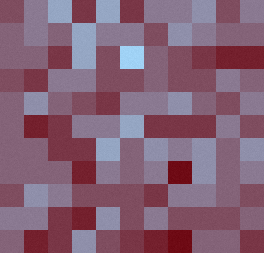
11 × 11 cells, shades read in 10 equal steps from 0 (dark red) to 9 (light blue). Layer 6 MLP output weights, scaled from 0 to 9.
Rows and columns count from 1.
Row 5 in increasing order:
2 3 3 4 4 4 5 5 5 6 6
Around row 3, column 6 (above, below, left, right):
5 3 3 4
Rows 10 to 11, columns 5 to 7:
6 3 5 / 3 2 1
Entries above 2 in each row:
9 11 7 10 10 6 9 9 10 9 5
